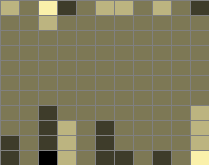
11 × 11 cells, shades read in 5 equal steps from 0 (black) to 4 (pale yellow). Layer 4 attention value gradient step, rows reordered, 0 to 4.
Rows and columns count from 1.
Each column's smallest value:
1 2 0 1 2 1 1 2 1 2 1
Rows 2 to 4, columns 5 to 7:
2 2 2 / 2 2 2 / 2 2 2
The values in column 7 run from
1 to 3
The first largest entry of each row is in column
3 3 1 1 1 1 1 11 4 4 11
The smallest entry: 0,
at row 11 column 3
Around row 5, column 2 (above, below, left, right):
2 2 2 2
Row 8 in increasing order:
1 2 2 2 2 2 2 2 2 2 3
